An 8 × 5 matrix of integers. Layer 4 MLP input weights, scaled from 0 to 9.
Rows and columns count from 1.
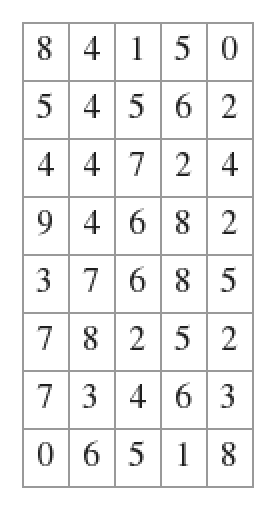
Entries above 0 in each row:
4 5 5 5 5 5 5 4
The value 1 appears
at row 1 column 3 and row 8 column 4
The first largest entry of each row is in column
1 4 3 1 4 2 1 5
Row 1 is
8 4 1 5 0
